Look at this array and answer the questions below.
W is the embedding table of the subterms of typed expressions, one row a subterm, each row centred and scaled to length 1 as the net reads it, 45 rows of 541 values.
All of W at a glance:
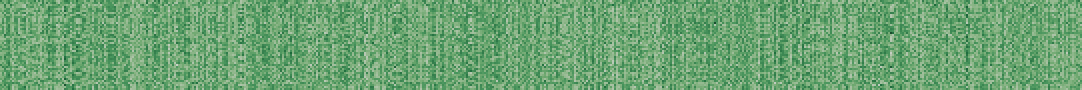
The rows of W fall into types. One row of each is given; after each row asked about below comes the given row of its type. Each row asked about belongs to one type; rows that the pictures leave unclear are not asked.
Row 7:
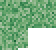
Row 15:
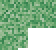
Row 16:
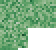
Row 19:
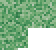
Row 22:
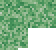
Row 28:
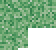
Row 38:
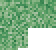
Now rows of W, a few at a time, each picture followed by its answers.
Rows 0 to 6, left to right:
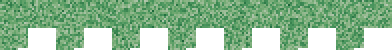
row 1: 15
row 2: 7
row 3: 7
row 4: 22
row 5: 22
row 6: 19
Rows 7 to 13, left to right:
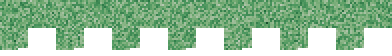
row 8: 38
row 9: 19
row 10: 19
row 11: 15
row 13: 15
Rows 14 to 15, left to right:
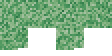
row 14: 19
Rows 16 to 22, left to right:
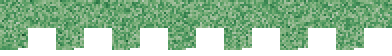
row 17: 22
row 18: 7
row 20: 38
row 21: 15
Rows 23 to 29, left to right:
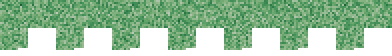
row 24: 15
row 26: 19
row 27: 38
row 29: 22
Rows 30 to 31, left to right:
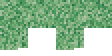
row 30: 22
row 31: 15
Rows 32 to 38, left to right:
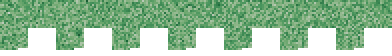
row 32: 28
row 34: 7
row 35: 38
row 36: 19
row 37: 15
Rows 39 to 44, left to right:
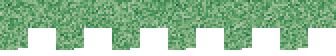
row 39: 22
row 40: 7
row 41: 38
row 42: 28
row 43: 28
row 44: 28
